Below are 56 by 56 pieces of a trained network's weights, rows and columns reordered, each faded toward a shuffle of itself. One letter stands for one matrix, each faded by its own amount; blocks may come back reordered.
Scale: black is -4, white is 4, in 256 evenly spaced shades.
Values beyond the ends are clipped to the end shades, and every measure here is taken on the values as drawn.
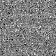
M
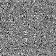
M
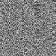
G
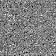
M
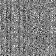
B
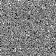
M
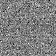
M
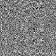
G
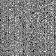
B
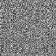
G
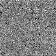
M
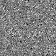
M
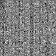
B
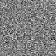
G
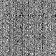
B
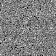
M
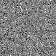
M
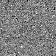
M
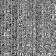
B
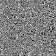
M
